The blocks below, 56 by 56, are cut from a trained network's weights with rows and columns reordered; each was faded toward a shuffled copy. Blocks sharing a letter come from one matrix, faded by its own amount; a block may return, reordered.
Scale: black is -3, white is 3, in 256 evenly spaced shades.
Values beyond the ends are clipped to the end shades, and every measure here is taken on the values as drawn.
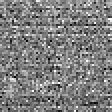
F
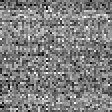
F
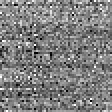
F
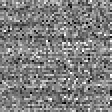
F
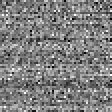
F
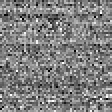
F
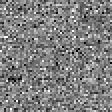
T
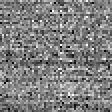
F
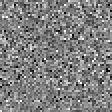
T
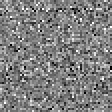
T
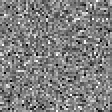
T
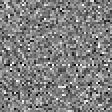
T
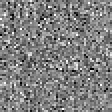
T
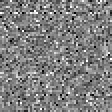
T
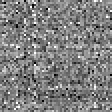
F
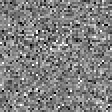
T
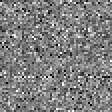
T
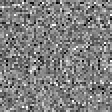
T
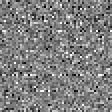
T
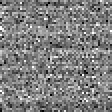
F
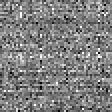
F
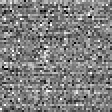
F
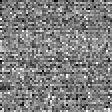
F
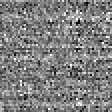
F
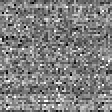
F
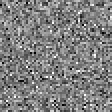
T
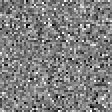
T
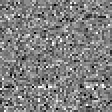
T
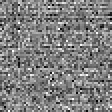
F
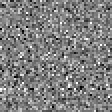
T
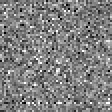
T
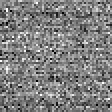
F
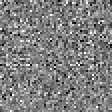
T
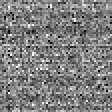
F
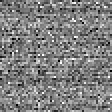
F
